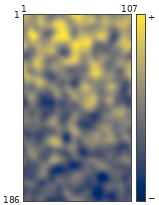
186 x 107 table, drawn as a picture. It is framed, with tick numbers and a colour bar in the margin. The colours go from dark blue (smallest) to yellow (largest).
Slope: up to the top. Histogram: bell-shaped. Average level on the scale: 50%. Ninth with the highest average: top middle.
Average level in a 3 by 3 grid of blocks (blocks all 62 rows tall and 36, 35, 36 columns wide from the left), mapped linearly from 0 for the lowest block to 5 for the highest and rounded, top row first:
454
122
100
